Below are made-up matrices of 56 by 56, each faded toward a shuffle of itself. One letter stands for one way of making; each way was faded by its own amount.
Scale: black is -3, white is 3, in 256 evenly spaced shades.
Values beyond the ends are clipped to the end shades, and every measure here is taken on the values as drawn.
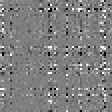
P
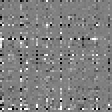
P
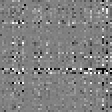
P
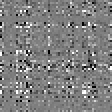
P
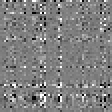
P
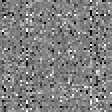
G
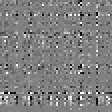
P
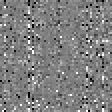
G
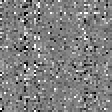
G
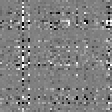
P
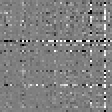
P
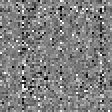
G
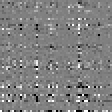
P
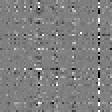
P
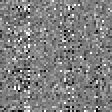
G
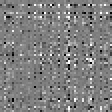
P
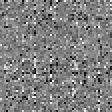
G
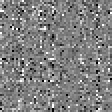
G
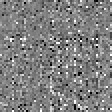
G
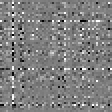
P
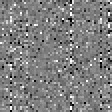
G
